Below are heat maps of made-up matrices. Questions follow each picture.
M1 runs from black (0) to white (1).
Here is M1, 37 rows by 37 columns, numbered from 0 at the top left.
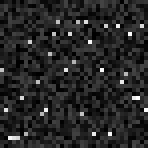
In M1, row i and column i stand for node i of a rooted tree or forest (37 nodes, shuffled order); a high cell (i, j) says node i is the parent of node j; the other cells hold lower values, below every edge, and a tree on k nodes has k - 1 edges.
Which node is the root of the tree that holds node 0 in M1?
8
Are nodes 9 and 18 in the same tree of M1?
no
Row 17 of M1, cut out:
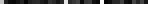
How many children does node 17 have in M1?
3
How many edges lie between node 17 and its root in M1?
1
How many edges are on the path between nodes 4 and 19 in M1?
4
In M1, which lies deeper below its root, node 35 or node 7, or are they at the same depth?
node 35
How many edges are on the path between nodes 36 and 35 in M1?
4
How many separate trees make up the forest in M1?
4
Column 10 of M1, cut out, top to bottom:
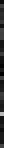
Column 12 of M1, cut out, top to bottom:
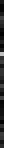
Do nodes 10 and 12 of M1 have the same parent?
no
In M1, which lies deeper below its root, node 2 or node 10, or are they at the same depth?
node 2
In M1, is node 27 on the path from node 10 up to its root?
no
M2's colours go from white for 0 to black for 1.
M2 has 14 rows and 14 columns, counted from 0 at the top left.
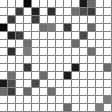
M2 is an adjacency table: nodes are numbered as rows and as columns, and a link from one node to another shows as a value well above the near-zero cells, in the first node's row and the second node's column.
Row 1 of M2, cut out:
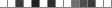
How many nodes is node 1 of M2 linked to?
6
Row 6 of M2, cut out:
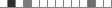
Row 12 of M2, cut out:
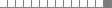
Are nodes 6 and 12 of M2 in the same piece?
yes
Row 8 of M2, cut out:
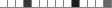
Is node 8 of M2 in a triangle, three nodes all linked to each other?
no
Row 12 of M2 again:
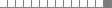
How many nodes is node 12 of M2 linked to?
1
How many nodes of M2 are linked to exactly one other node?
1
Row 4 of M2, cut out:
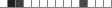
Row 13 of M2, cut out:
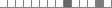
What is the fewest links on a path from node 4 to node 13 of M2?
4
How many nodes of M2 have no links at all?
1
